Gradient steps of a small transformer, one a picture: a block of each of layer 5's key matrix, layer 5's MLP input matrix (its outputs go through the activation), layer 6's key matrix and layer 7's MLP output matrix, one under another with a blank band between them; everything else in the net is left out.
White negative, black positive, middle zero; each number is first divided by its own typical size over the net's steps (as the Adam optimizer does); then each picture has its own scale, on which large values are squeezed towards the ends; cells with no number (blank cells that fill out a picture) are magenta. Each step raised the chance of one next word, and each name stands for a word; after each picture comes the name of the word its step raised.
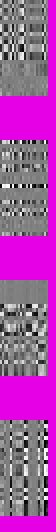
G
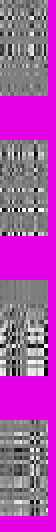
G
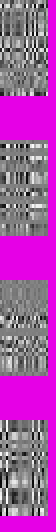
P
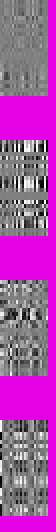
P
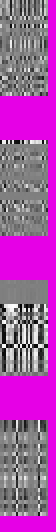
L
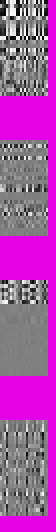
P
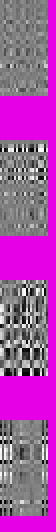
G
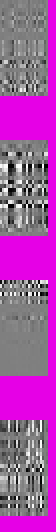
L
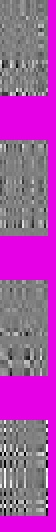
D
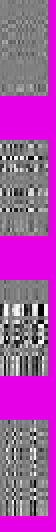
G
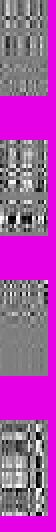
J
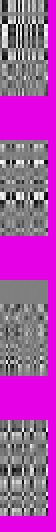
P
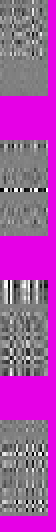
D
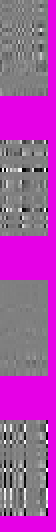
J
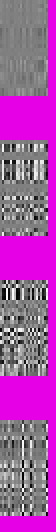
J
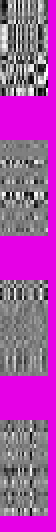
P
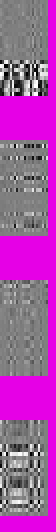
D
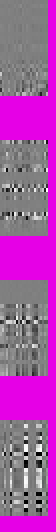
D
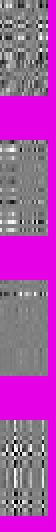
D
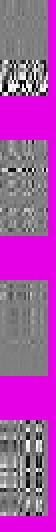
J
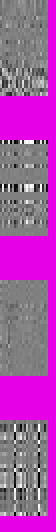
J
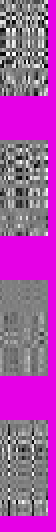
G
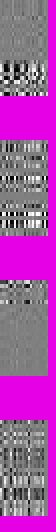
G
